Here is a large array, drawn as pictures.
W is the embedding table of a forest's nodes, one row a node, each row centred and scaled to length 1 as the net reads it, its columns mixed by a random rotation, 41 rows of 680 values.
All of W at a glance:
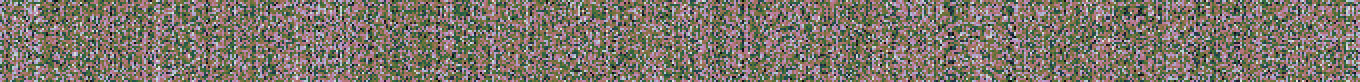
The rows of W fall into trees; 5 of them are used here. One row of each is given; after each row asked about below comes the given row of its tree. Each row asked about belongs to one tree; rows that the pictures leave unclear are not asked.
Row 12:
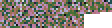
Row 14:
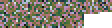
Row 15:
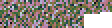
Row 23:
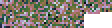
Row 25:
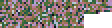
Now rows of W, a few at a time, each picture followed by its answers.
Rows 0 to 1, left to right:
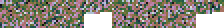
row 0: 23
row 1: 12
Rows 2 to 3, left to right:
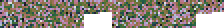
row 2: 25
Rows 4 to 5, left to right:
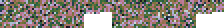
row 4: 23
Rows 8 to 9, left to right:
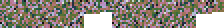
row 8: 15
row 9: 15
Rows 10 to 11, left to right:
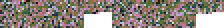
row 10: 25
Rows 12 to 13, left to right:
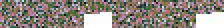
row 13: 14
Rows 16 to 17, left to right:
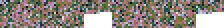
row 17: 23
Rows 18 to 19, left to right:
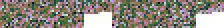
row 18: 14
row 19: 23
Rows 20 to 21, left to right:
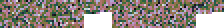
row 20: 25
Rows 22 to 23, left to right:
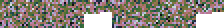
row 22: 15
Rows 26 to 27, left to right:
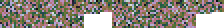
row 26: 15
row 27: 12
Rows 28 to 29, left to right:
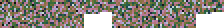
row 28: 12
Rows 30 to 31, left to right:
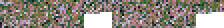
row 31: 23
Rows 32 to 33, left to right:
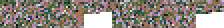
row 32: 12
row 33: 25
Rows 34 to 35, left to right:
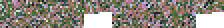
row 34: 14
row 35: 15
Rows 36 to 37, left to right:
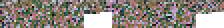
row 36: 25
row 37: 23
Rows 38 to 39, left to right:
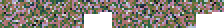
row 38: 14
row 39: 14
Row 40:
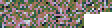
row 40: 23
